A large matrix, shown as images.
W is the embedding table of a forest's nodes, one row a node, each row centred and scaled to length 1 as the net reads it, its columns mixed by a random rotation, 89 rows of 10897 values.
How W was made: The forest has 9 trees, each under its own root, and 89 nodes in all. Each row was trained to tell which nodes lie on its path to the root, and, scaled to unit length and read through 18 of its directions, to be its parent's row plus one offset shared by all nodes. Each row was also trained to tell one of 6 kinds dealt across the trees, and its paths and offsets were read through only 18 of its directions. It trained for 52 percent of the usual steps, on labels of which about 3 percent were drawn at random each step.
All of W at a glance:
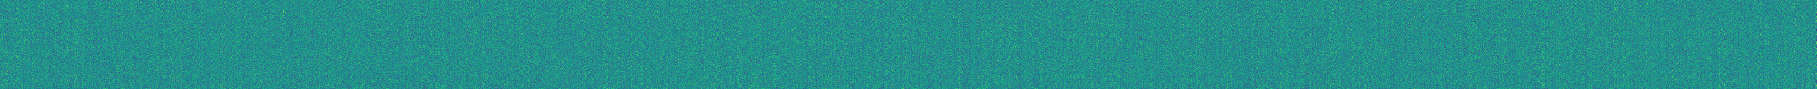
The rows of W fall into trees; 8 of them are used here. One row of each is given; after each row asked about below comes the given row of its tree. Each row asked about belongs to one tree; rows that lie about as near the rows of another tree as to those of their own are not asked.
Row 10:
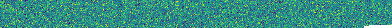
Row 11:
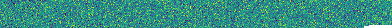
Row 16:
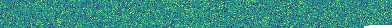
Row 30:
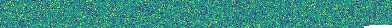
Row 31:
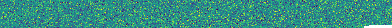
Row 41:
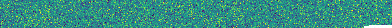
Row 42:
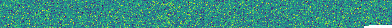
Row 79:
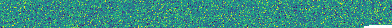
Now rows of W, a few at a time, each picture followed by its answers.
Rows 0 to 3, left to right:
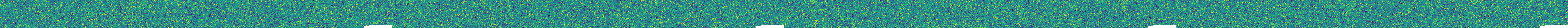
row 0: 10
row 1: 79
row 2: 79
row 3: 10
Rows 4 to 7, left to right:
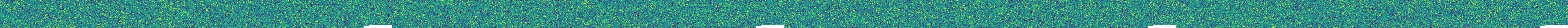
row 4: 10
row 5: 30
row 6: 30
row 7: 10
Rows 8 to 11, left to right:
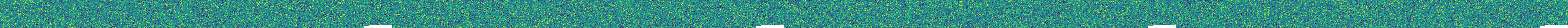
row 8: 79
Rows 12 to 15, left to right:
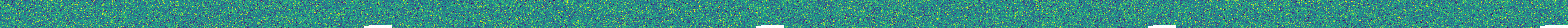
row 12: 10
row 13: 42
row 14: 79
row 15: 11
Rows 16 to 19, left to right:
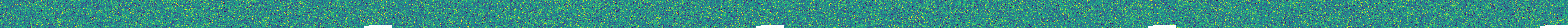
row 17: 16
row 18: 41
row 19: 41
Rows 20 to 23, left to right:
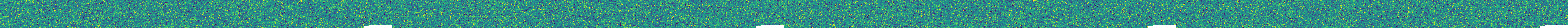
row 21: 42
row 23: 10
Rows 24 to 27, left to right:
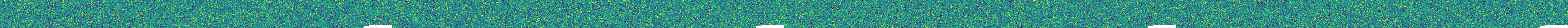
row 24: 79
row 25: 31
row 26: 79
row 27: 41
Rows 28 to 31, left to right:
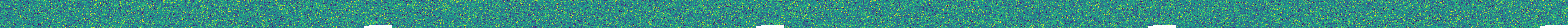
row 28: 16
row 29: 11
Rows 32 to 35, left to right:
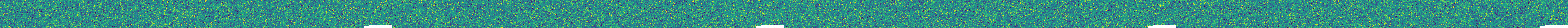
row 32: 16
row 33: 41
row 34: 41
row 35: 79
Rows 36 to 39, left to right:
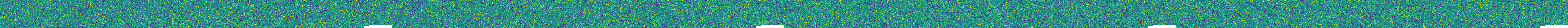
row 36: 31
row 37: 16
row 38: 30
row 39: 30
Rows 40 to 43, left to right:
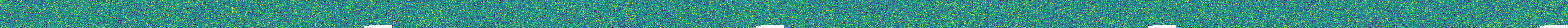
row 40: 10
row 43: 41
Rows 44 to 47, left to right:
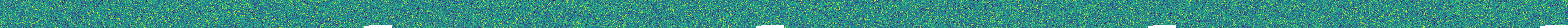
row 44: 31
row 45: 42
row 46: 31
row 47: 30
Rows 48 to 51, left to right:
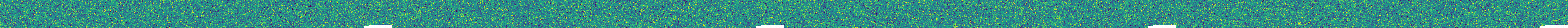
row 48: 16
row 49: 30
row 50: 79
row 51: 10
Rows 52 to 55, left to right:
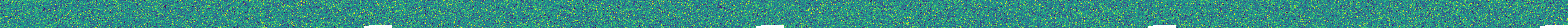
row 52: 79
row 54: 10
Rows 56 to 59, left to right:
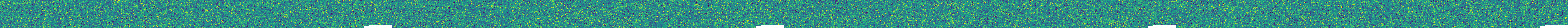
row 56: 41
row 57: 31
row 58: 42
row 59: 10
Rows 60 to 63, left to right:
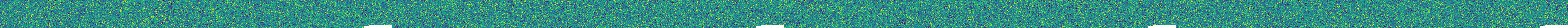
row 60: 31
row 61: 11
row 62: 10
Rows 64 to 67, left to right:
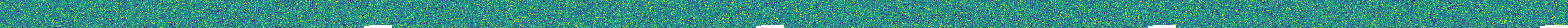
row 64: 16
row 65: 79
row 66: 41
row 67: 30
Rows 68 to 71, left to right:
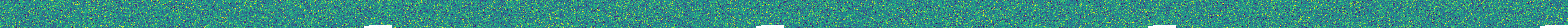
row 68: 11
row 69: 41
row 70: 31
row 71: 79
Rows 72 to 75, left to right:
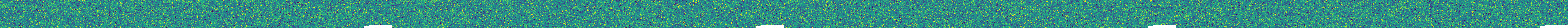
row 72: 16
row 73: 79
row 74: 41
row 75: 31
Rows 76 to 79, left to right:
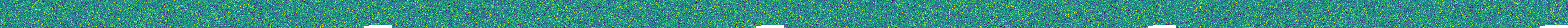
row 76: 31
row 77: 31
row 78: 41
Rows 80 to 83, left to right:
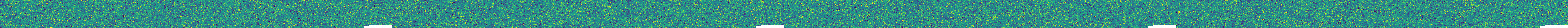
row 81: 30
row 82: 79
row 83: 31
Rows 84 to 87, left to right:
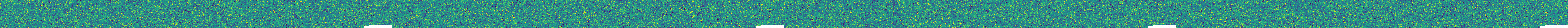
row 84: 41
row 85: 16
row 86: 41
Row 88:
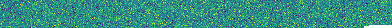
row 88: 16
